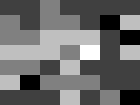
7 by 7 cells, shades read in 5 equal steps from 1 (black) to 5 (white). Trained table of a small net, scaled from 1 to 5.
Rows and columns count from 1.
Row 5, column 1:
3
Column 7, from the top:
2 4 1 4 2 2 1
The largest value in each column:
4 4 4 4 5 3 4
